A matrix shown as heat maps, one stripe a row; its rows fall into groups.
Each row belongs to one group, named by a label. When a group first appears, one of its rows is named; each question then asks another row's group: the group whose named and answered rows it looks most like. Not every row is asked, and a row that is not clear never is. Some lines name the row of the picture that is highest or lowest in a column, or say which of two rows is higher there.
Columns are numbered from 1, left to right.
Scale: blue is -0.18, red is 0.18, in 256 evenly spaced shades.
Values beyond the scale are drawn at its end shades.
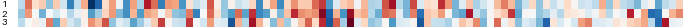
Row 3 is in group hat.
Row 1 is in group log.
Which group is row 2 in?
log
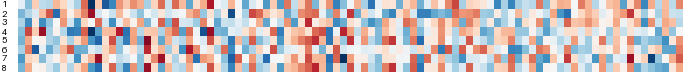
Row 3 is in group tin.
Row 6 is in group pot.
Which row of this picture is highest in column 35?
2
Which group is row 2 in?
hat
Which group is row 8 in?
log
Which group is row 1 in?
tin
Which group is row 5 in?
log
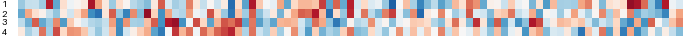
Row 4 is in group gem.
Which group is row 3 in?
gem
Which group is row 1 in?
hat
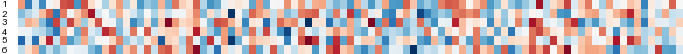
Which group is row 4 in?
pot
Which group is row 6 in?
pot
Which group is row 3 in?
gem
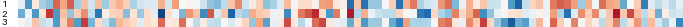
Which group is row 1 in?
tin
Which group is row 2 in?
hat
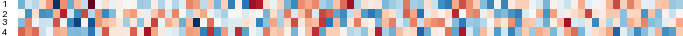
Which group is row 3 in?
log
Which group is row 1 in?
hat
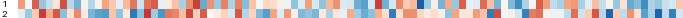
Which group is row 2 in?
gem
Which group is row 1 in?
pot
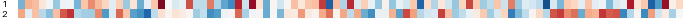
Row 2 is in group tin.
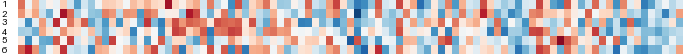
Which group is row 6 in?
pot
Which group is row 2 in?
pot
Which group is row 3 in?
gem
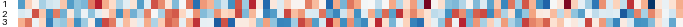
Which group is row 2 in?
gem
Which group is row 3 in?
pot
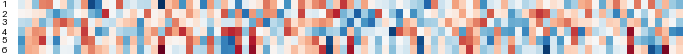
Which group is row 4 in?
gem
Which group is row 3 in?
tin
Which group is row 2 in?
pot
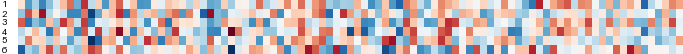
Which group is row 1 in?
tin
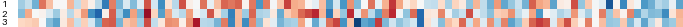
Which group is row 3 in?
pot
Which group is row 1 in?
gem
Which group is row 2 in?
log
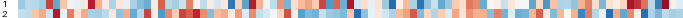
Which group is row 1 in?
hat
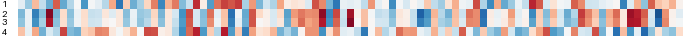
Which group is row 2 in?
hat
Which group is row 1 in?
gem
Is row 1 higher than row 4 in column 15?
No
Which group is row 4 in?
pot
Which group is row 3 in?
hat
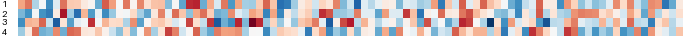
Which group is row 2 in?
tin
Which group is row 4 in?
gem
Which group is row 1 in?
pot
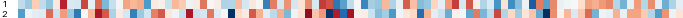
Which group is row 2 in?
hat
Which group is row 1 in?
tin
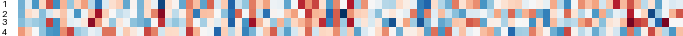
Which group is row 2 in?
log
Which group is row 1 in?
hat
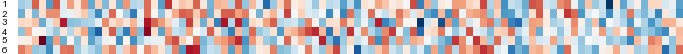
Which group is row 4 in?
log
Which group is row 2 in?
gem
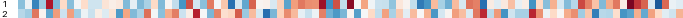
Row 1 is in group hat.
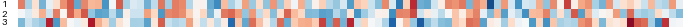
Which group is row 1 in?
tin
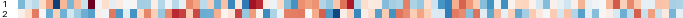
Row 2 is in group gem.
